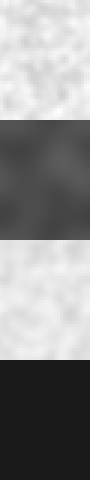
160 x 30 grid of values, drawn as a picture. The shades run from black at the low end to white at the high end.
It is made of 4 by 1 panels. Panel 1,1: very high, blotchy, faint in contrast. Panel 2,1: low, smooth, faint in contrast. Panel 3,1: very high, blotchy, faint in contrast. Panel 4,1: very low, flat.
